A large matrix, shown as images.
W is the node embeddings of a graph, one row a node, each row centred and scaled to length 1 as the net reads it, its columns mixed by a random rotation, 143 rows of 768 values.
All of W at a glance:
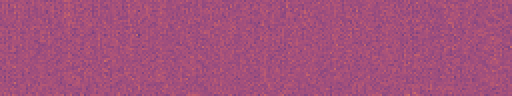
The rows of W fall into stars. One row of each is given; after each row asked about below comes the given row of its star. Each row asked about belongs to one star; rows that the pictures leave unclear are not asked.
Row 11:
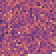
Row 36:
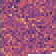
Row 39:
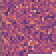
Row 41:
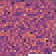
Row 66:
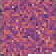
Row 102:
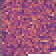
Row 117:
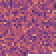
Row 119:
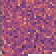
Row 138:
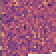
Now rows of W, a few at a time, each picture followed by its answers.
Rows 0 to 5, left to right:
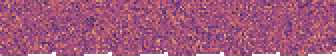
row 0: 102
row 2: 11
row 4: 41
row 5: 138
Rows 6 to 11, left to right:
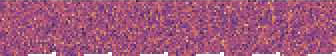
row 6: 102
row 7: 66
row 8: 11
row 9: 11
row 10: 138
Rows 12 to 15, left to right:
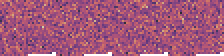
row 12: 119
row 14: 119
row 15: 117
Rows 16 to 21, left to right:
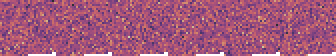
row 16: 117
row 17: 11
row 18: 36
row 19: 11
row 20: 102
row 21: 11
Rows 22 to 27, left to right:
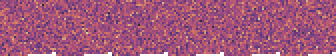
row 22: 36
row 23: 39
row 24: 119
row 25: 41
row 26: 11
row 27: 119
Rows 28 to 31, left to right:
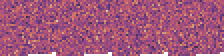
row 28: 39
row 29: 66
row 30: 138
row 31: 39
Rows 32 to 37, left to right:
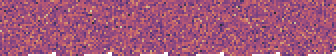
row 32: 39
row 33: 39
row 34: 36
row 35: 39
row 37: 102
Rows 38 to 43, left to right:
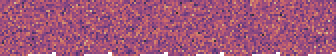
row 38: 11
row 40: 41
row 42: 119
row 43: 66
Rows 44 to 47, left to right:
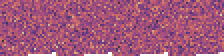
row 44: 11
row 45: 66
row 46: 41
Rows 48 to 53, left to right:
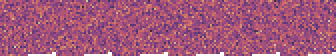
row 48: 117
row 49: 117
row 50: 102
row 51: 66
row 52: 66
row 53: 66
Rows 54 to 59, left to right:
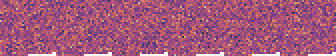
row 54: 138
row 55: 117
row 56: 11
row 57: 36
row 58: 66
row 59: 11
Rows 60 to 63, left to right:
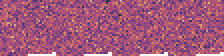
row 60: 41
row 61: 117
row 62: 119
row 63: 36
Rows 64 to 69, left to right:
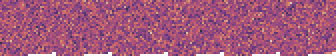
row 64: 41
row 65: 119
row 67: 11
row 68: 66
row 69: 39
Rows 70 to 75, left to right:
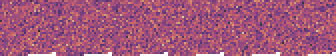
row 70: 39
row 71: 117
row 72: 11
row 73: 36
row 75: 119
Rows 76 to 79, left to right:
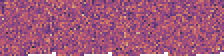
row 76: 102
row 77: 41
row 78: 41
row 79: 117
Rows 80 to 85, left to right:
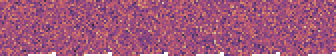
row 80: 39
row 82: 119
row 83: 66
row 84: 11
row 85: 11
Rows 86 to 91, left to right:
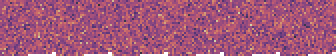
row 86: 138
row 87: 41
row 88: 117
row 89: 66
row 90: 36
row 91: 102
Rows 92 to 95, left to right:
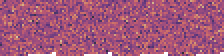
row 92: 36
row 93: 119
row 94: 36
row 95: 66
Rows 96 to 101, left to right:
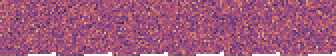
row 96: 41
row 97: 39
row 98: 66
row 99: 102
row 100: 138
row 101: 119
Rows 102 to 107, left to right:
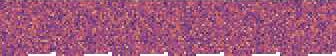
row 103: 119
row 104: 36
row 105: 36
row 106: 117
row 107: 41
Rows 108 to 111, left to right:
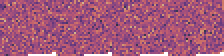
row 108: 102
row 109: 11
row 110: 39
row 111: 39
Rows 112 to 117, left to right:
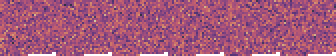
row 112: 66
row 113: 36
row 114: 41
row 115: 36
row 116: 102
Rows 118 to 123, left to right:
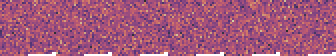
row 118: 11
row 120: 39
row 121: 36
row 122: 119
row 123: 117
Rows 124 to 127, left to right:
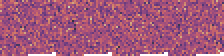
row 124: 138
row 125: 11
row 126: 41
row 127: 138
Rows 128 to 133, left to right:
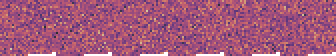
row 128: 41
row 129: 41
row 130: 39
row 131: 138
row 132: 102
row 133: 138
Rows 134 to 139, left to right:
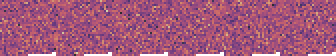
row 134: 102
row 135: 66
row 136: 41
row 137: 102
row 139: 66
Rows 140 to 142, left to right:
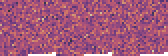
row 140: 39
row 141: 66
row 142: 66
